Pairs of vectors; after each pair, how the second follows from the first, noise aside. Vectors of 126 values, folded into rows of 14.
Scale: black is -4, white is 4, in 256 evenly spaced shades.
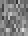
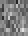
copied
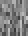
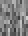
copied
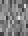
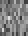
reversed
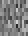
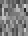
wrapped around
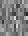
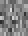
reversed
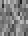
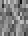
copied
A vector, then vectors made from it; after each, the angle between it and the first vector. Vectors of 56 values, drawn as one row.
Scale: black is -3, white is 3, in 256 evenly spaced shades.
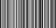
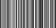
nearly parallel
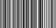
partly aligned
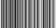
nearly opposite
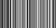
orthogonal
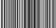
partly opposed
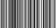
nearly opposite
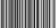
nearly opposite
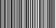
orthogonal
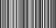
nearly parallel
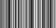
orthogonal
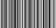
nearly opposite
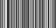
partly aligned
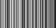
partly aligned
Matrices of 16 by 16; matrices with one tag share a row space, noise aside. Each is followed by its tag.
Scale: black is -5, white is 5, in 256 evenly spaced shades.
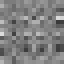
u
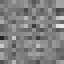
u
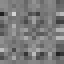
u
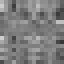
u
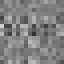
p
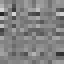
u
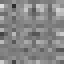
u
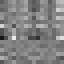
u
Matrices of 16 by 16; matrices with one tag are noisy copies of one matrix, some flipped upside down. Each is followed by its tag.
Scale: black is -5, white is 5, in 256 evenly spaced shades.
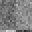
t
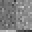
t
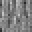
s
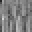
s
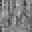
s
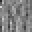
s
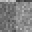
t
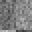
t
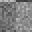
t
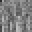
s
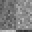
t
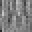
s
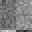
t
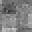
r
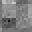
r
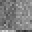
t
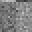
t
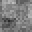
r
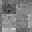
r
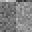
t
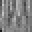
s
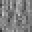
s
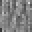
s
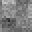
r
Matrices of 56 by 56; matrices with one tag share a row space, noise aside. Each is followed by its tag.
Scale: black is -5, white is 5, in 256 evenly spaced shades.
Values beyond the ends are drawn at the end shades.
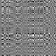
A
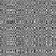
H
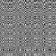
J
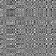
H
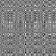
J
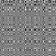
J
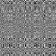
J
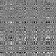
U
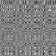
J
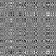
U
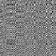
H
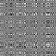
U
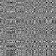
H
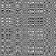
A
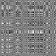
A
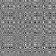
J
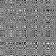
U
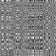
A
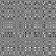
J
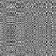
H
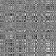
U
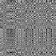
H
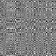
H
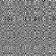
J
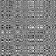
A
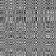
U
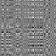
A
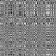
U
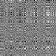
U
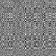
J
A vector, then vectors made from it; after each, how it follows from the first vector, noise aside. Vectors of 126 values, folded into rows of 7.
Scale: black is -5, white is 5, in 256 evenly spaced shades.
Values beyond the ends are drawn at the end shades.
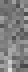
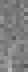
shrunk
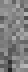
negated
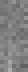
shrunk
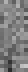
negated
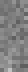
shrunk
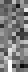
scaled up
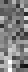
scaled up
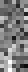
scaled up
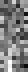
scaled up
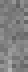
shrunk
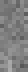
shrunk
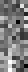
scaled up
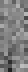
negated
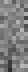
negated
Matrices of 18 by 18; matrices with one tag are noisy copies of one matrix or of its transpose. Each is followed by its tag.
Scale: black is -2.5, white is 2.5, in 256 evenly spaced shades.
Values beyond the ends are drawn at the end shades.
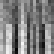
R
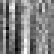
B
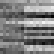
R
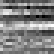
B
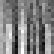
R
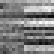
R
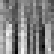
R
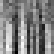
R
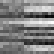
R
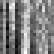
B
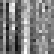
B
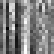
B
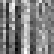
B
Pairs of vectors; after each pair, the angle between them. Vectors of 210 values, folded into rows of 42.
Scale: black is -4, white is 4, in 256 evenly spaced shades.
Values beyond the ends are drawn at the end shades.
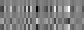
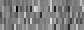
partly opposed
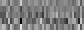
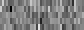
orthogonal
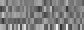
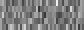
partly aligned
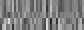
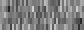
partly opposed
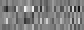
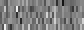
orthogonal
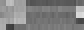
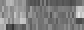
nearly parallel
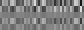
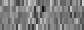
partly aligned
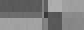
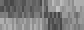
nearly parallel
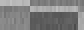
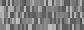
orthogonal
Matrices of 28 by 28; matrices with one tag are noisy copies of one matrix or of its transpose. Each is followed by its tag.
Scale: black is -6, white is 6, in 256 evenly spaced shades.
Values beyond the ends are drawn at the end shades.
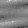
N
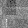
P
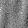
N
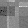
P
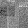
P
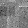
P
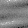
N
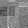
P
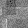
P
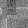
P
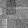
P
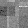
P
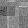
P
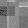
P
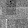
P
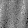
N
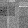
P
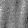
N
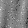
N
